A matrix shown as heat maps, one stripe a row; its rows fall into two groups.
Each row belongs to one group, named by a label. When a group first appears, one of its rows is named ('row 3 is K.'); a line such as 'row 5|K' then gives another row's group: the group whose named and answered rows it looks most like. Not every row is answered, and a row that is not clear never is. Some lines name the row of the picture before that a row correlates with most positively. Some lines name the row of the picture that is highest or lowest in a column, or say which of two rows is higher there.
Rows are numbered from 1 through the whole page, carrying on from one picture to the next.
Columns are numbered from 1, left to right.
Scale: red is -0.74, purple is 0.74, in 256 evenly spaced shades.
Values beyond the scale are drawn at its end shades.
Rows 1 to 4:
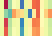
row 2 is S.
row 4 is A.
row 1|A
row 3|A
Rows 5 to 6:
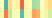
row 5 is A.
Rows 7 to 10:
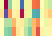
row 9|S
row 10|S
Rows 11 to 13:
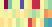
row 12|S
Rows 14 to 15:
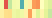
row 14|A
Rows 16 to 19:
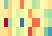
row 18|A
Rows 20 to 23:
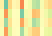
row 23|A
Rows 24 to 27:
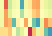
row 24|A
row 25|A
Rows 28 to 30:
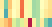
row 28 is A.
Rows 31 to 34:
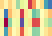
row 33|A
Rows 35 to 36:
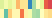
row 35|S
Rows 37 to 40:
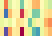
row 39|S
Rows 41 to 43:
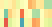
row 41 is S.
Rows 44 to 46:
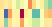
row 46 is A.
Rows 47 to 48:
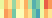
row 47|S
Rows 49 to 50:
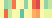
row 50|A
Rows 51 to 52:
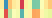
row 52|A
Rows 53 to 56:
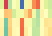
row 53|A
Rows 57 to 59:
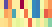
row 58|S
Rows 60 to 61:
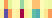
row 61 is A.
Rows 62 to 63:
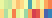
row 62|S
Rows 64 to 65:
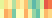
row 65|S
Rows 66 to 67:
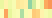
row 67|A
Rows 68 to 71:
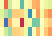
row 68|A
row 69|S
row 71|S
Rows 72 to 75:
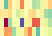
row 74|A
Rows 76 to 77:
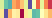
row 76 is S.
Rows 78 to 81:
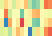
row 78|S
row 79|A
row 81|S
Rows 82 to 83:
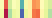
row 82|A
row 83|A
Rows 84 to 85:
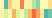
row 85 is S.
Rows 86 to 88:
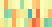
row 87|S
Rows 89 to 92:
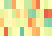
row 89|S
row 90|S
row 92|A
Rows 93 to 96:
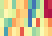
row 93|S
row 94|S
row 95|S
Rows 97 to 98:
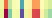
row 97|A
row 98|A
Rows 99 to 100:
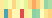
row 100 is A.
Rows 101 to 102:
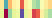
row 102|A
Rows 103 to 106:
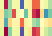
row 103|A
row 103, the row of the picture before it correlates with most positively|102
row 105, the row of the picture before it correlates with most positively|101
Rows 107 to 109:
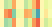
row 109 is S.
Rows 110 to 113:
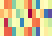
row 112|A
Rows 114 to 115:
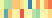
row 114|S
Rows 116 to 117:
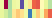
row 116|A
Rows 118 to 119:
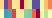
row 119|S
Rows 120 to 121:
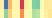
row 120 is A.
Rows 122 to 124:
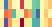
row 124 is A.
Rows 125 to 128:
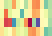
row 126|A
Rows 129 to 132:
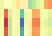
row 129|S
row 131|A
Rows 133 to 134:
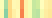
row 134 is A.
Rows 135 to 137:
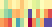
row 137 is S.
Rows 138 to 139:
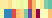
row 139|S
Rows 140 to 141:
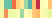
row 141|A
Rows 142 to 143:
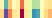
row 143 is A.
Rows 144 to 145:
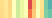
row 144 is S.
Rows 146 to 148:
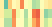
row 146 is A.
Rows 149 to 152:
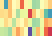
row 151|S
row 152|S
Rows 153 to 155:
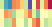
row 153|S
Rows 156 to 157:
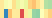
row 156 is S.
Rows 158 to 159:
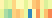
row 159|S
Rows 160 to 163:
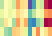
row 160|S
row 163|S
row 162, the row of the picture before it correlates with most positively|159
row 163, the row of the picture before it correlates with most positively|159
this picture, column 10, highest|162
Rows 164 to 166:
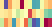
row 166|S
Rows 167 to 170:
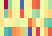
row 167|A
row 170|S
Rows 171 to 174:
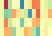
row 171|A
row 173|A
